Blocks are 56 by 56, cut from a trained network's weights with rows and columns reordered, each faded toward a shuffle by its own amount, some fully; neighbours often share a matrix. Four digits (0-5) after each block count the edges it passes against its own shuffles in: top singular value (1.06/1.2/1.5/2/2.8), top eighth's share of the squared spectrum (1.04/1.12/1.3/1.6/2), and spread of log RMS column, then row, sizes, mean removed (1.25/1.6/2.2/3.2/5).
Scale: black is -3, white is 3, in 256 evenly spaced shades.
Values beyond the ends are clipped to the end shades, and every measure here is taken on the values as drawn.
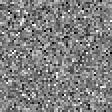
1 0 0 0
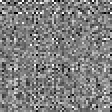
4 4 2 3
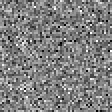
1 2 0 1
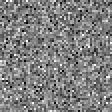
0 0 0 0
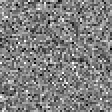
0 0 0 0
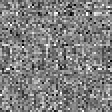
3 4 2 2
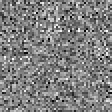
3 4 1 2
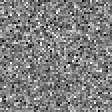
0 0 0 0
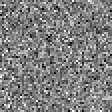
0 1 0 0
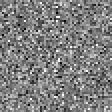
1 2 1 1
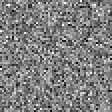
0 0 0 0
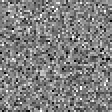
0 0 0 0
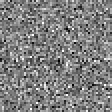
2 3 0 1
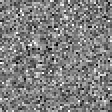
0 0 0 0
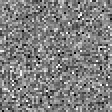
0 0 0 0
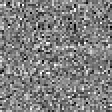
2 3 2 1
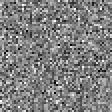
1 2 0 0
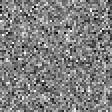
1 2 0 1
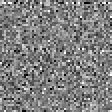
3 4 1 2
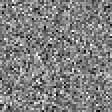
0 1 0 0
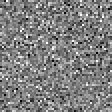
1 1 0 1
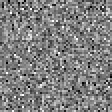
1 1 0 0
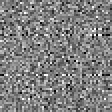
3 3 0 2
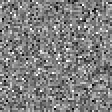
0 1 0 0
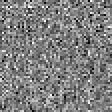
2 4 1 2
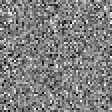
2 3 2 1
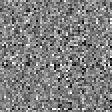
3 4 2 2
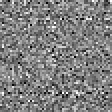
3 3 1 2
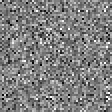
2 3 2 2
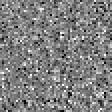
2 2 1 1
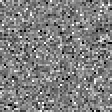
1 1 0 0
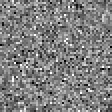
2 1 0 0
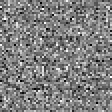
2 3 1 1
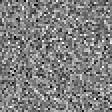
1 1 0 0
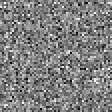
2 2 1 1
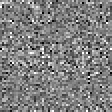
2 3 2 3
